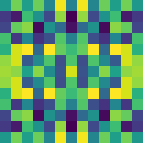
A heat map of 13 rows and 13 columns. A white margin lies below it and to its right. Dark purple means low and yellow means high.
Its left and right halves mirror each other, and so do its top and bottom. No overall slope runs across the table. No row or column stands out.
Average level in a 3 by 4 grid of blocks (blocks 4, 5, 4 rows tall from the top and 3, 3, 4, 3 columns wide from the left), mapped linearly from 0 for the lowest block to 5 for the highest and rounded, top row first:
1 1 0 1 | 5 2 3 5 | 1 1 0 1
